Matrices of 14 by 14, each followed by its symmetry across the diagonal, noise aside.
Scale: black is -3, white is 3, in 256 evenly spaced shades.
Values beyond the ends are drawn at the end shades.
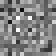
symmetric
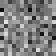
neither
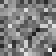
symmetric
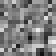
antisymmetric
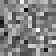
neither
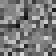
symmetric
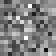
neither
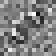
symmetric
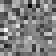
antisymmetric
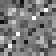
symmetric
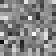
neither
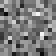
neither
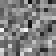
antisymmetric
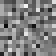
antisymmetric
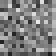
antisymmetric
